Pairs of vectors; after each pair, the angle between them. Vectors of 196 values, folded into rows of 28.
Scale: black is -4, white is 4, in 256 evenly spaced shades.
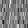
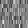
partly opposed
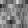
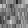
nearly opposite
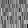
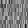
orthogonal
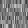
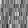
partly opposed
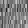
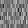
orthogonal
